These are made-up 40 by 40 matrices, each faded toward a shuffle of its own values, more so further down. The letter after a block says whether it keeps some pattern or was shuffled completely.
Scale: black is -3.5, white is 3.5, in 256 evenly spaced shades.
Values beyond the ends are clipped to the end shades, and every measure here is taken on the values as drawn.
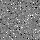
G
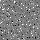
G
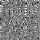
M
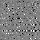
M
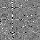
M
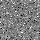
G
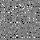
M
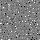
G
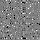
M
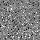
G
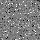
G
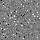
G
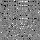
M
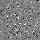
G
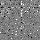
M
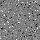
G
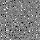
M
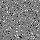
G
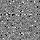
M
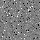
G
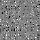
M
